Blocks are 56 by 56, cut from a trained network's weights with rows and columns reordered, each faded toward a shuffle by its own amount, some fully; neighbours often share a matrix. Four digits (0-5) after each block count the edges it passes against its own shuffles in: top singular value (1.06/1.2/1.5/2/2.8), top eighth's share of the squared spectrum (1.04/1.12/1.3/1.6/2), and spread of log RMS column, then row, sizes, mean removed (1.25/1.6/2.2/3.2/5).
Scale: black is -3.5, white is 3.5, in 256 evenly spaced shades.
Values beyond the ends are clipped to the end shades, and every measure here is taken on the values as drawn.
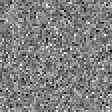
0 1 0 0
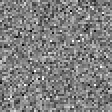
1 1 0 0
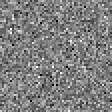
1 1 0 0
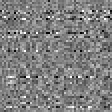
4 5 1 3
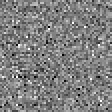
3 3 1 1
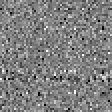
3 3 0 2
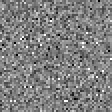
2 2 0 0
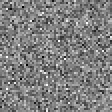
2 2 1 0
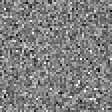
2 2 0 0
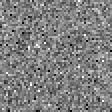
0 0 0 0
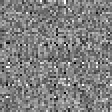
3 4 2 2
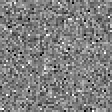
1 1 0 0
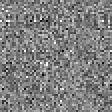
3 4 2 2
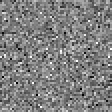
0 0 0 0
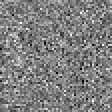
2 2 1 1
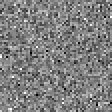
0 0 0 0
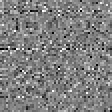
3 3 0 2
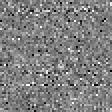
3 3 0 2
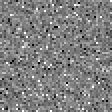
1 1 0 0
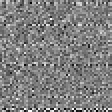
4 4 0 3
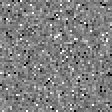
0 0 0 0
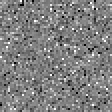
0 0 0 0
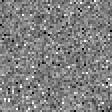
0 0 0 0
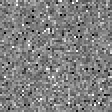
2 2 0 1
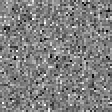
2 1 0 0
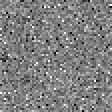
1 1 0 0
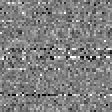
3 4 0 3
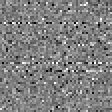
3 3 0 2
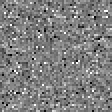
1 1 0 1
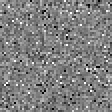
2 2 0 1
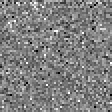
2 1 0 1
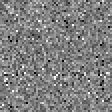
2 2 0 1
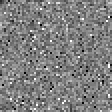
1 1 0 0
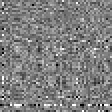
4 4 1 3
